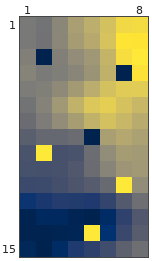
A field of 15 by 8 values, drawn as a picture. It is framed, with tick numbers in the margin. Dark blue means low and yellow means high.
Slope: up to the top right. Average level on the scale: 50%. Ninth with the lowest average: bottom left. Mirror symmetry: none. Stripes: none. Lone odd cells: 6, 3 higher and 3 lower than their neighbours.
